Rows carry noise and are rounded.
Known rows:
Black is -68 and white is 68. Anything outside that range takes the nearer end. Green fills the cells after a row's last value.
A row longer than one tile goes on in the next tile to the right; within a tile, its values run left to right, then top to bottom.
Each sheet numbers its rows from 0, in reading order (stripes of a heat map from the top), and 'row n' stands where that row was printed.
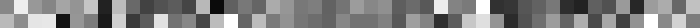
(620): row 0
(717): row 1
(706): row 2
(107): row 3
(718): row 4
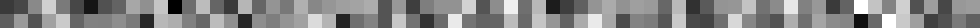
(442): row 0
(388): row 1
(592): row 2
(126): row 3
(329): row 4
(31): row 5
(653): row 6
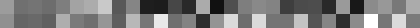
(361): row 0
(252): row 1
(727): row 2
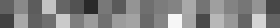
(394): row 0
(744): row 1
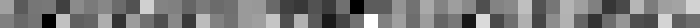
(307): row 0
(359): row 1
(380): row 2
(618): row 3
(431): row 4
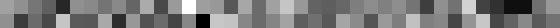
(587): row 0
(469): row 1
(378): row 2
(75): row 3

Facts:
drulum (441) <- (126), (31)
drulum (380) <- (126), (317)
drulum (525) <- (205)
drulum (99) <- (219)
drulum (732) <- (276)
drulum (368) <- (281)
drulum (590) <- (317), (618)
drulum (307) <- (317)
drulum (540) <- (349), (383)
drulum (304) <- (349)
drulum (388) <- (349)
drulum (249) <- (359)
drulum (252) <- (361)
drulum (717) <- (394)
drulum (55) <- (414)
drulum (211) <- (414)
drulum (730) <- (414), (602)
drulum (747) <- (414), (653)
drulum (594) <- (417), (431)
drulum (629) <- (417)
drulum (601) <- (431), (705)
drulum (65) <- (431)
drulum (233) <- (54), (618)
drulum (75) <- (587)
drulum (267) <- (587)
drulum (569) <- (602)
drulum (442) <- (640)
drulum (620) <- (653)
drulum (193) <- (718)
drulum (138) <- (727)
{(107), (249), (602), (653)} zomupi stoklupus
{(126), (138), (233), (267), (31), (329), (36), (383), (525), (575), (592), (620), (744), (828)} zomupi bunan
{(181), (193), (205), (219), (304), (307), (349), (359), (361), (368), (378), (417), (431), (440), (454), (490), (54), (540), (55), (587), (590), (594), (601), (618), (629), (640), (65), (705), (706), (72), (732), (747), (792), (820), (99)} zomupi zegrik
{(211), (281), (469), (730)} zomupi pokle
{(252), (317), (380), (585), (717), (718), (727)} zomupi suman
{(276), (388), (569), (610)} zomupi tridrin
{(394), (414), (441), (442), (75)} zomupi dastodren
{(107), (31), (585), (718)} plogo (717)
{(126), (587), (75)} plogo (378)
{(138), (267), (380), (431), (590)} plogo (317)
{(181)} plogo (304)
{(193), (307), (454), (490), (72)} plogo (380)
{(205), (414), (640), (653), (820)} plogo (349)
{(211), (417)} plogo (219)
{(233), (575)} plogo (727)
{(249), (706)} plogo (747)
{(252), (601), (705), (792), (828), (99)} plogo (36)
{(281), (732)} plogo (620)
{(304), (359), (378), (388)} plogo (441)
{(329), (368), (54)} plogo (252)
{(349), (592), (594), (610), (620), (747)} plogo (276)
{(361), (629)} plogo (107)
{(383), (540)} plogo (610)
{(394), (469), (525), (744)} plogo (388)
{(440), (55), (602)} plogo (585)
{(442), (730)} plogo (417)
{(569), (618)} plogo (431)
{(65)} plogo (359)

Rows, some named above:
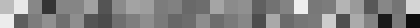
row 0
(747)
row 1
(706)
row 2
(569)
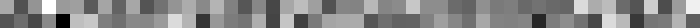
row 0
(469)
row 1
(138)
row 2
(55)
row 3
(540)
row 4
(414)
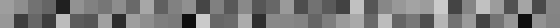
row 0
(587)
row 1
(590)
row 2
(65)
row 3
(610)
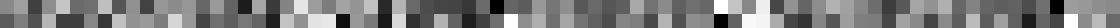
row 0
(276)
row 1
(267)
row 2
(620)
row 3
(380)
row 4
(193)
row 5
(602)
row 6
(219)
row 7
(317)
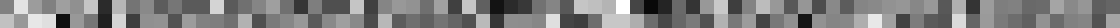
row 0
(620)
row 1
(594)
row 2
(601)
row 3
(441)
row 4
(249)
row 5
(610)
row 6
(36)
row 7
(706)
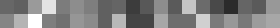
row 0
(233)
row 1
(394)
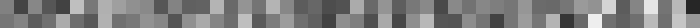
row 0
(705)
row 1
(629)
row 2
(193)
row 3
(732)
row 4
(126)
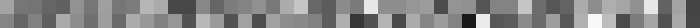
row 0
(181)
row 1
(304)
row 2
(349)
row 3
(54)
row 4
(383)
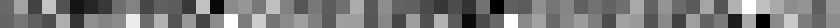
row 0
(441)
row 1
(585)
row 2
(99)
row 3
(380)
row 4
(99)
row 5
(281)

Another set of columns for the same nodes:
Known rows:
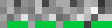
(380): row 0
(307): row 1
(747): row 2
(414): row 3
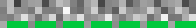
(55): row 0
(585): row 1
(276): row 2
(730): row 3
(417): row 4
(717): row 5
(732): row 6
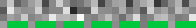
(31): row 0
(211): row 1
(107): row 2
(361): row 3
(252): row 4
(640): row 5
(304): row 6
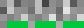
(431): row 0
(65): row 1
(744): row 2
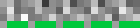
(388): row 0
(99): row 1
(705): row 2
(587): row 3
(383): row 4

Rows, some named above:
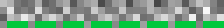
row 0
(610)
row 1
(718)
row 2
(317)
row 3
(706)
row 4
(585)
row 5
(594)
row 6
(717)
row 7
(276)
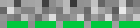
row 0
(359)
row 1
(252)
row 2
(99)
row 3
(36)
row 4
(31)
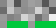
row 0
(378)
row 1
(717)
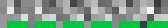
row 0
(469)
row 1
(281)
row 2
(594)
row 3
(592)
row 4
(219)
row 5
(414)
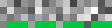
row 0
(727)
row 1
(126)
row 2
(138)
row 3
(394)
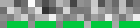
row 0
(349)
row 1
(249)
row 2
(727)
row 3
(267)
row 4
(193)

